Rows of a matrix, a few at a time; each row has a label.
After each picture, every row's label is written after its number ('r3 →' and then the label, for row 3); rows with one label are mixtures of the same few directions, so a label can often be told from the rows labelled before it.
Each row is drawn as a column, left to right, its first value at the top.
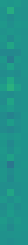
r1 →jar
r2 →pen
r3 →jar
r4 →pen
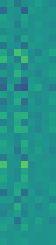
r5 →pen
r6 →jar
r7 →jar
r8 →pen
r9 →pen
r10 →jar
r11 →pen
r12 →jar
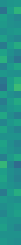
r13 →pen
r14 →pen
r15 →pen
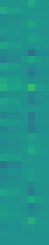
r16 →pen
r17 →pen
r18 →pen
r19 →jar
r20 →jar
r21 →jar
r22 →jar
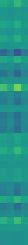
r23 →jar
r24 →jar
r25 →jar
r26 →jar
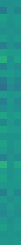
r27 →pen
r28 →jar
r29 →pen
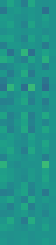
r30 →pen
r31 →jar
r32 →pen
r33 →jar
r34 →jar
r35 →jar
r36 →pen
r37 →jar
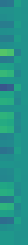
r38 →jar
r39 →jar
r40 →jar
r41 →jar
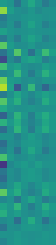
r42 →pen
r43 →pen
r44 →jar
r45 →pen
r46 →jar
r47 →pen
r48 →jar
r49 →jar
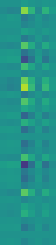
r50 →pen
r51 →pen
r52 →pen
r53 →pen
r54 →pen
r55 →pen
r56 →pen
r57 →pen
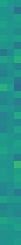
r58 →jar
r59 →jar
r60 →pen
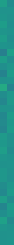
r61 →jar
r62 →jar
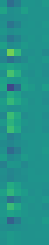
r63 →pen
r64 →jar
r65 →jar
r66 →pen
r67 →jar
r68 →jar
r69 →jar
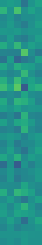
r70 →pen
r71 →jar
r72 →pen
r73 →jar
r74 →pen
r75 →jar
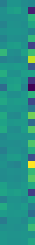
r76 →jar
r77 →pen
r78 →pen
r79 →jar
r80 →pen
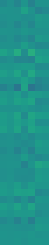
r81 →jar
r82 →jar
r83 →jar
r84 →pen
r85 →jar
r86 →pen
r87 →pen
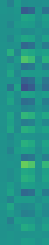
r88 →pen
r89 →jar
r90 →jar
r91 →pen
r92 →pen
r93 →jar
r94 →pen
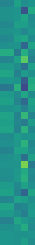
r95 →jar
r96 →jar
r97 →jar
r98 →pen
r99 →pen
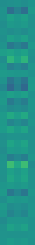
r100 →jar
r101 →pen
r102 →pen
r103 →pen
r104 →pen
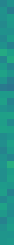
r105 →jar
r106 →pen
